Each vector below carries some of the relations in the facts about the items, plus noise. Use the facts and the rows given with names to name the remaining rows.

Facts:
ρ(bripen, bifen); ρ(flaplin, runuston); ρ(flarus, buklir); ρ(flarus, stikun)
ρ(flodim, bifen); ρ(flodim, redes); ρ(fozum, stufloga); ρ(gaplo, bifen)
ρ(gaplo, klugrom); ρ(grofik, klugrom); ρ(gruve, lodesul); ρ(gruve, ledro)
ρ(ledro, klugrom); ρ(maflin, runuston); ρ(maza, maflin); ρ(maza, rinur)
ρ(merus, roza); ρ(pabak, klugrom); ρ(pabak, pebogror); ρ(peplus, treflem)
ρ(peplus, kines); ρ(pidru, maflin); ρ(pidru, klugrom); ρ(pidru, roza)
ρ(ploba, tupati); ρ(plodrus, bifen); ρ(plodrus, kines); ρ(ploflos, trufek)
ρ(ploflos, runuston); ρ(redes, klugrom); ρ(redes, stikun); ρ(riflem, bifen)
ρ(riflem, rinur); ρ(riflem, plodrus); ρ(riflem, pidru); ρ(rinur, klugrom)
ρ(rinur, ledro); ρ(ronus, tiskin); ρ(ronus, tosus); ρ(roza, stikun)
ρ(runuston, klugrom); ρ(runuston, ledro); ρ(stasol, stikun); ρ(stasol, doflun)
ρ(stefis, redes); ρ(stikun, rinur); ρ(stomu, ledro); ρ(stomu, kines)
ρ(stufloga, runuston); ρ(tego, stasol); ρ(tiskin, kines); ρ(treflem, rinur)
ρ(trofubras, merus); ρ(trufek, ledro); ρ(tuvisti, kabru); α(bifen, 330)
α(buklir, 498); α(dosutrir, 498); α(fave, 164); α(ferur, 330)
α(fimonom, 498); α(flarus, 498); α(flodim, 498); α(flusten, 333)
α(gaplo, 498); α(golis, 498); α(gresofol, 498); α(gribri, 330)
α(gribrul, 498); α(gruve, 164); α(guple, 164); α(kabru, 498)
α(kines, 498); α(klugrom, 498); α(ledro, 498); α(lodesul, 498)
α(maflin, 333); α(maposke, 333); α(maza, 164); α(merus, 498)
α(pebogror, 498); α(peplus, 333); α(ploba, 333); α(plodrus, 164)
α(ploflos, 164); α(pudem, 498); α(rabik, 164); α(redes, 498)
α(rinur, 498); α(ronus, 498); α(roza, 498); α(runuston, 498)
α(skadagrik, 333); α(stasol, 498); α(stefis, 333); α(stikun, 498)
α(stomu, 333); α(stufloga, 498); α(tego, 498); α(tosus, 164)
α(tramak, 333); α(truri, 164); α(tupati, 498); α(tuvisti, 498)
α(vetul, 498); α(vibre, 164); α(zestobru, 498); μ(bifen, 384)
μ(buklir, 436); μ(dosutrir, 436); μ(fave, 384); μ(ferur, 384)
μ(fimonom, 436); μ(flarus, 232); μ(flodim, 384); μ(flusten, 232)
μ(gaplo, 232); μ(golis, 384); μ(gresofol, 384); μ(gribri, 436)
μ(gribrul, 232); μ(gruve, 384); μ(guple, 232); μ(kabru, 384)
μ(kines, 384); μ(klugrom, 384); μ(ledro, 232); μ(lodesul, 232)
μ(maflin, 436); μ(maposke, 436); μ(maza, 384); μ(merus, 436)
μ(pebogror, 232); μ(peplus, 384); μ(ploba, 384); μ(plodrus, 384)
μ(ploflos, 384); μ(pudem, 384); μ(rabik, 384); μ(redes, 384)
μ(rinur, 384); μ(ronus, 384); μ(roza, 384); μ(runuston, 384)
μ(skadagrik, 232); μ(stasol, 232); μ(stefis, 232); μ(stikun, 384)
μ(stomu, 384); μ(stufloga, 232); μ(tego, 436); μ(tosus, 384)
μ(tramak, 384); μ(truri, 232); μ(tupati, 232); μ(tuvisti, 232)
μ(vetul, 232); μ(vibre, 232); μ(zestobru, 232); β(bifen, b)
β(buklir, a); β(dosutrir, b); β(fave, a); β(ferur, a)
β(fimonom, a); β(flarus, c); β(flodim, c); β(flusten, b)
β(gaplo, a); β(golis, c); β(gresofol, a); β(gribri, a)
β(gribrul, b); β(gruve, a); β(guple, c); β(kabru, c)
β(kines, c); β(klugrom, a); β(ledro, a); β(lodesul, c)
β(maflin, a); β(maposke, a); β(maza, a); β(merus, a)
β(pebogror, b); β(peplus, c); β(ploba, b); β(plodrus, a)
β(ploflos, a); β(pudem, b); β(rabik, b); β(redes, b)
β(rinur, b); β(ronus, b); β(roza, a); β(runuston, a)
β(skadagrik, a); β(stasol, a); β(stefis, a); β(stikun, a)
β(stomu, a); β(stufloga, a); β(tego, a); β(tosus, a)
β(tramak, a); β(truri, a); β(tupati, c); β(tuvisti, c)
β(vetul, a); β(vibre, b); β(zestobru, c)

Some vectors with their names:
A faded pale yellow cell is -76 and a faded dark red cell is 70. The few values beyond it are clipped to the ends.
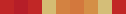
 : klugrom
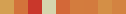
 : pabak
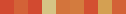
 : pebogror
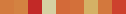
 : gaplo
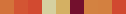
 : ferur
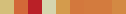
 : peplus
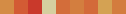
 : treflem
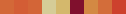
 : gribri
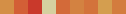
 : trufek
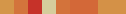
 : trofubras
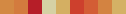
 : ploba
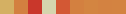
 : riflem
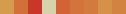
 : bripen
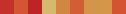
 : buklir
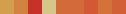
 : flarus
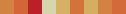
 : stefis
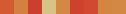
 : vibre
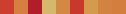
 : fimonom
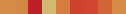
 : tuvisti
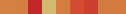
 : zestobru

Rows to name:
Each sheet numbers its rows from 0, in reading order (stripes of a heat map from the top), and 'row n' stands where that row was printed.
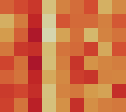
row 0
doflun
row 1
flodim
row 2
stomu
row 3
kines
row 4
gresofol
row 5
tupati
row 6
ledro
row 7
truri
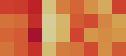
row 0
stikun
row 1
flusten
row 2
tramak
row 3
lodesul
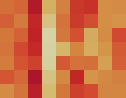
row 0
kabru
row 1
pudem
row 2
plodrus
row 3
maflin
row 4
redes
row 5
fave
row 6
golis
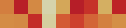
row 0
bifen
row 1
ronus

